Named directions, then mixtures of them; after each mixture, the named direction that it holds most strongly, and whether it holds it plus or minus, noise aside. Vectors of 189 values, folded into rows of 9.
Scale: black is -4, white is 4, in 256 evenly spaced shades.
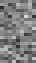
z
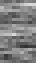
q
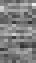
q, plus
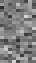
z, plus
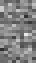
z, minus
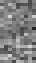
z, minus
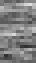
q, plus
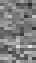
z, minus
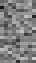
z, plus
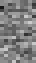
z, plus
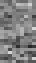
z, plus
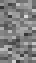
z, plus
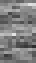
q, plus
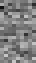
z, plus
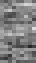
q, plus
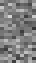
z, minus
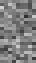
z, minus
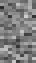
z, plus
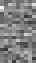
z, minus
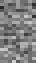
z, plus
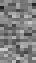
z, plus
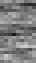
q, minus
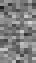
z, plus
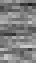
q, minus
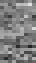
z, plus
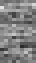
q, plus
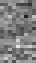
z, minus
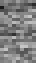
q, minus
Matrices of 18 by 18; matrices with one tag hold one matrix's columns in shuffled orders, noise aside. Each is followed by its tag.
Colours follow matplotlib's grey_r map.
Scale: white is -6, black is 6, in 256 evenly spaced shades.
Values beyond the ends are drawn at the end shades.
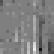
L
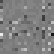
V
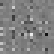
V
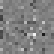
V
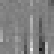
L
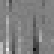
L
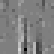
L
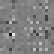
V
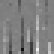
L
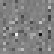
V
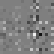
V
